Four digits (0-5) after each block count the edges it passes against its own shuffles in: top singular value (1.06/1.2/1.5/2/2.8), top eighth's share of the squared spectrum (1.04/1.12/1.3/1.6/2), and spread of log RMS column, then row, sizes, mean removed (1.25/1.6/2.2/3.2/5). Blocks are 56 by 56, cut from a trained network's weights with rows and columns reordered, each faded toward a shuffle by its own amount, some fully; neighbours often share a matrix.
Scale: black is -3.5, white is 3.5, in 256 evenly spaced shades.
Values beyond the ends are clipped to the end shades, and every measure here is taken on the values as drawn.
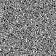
0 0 0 0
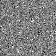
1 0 0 0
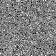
0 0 0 0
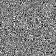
2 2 0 1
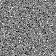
1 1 0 0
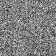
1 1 0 0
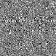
2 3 1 2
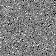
1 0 0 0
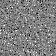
0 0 0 0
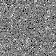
2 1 0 0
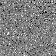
1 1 0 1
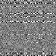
4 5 1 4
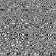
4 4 1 3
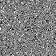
2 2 0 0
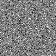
2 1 0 0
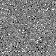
2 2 0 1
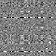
4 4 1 3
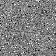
2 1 0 0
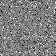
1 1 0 0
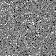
1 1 0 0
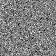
0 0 0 0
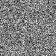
2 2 1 0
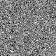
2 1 0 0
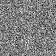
0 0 0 0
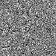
2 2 1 0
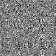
3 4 2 1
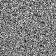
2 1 0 1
